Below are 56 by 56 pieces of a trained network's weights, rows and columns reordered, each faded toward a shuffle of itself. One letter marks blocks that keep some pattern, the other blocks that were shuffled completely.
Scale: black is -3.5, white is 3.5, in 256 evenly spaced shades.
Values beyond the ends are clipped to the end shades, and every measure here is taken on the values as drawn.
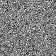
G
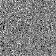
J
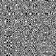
J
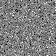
G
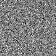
G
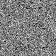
G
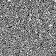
G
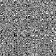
J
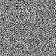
J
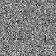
J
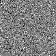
G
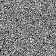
G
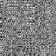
J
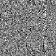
J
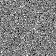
G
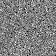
G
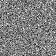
G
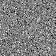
G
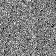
G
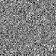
J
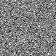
G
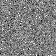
G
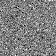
G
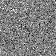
G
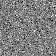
G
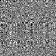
J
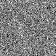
G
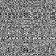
J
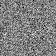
G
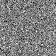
G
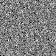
G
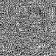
J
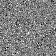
G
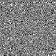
J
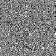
J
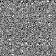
J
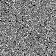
G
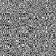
J
